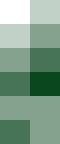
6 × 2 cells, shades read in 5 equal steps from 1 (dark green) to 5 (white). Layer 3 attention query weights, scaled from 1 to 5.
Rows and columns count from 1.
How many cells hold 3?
5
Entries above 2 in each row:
2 2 1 0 2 1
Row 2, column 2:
3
